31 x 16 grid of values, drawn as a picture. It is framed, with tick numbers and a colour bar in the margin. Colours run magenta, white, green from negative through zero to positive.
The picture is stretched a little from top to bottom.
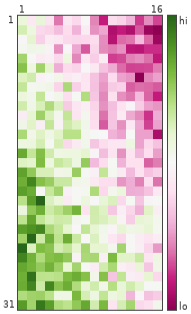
The ninth with the highest average is the bottom left. The halves do not mirror each other. The ninth with the lowest average is the top right. No single row or column stands out from its neighbours. On average the colour sits 50% of the way up the scale. Values rise toward the bottom left. No regular stripes run through it.
